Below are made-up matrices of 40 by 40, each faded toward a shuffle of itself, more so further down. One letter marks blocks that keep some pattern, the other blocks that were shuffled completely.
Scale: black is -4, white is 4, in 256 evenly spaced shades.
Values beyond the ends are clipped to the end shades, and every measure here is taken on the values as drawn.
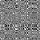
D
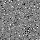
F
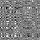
D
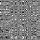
D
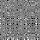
D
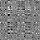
D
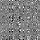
D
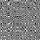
D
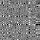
D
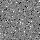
F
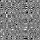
D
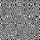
D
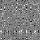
D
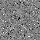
F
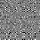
D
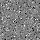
F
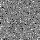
F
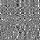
D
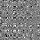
D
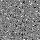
F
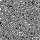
F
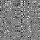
D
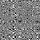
D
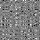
D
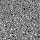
F
